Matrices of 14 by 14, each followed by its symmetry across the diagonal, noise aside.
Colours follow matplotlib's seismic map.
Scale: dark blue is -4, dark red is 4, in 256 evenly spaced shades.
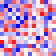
symmetric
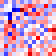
symmetric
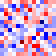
antisymmetric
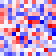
neither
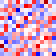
symmetric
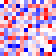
antisymmetric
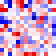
antisymmetric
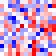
neither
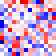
antisymmetric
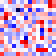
neither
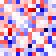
symmetric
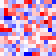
neither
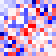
symmetric
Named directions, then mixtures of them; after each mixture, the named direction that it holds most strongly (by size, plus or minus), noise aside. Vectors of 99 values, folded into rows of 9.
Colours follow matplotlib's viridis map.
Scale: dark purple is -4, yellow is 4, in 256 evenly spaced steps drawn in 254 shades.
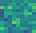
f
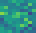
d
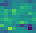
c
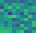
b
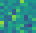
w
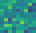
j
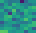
b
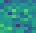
b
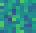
w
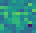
d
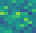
d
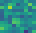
f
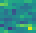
c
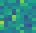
w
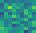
b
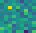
b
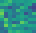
f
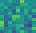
w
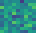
w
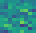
d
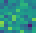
w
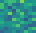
b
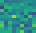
b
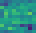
c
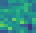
c
